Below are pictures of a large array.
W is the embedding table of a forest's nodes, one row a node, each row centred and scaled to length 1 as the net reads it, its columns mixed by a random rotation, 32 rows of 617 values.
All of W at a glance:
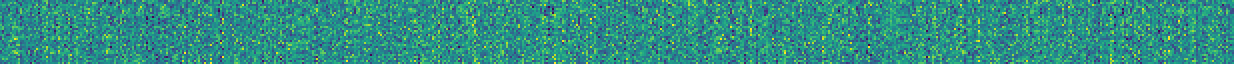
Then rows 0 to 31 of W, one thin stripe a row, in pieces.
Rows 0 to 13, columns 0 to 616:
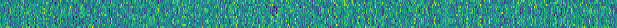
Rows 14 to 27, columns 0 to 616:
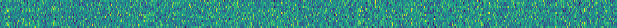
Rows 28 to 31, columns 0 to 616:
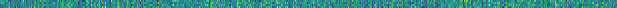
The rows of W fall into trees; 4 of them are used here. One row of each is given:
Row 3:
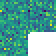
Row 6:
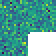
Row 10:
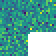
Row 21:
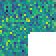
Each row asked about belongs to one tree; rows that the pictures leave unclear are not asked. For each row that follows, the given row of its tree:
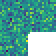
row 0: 10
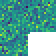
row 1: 10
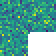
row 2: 21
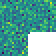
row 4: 6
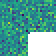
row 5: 6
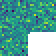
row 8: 21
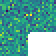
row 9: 10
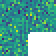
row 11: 10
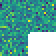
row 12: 21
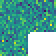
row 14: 3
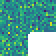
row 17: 3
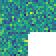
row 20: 10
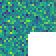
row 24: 21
